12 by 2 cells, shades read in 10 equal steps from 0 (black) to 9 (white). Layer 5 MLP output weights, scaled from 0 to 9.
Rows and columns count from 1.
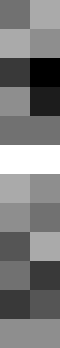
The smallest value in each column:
2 0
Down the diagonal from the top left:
4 5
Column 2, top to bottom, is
6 5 0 1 4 9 5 4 6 2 3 5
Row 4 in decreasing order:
5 1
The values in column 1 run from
2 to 9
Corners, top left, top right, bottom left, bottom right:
4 6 5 5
